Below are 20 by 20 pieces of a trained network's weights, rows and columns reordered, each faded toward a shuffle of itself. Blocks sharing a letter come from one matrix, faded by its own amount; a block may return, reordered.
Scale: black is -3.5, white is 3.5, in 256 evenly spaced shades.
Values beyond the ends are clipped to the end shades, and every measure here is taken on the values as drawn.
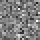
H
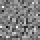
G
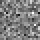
G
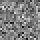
H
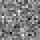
H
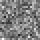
H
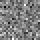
H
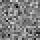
H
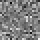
G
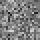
H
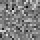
G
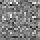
G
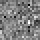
G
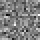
G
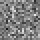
H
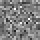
H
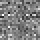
G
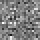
G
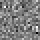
G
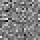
G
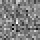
G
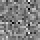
G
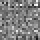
G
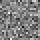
H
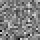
H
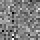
G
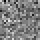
H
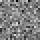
H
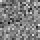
H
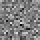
G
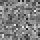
H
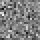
H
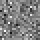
H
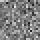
H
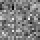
G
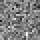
H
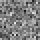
H
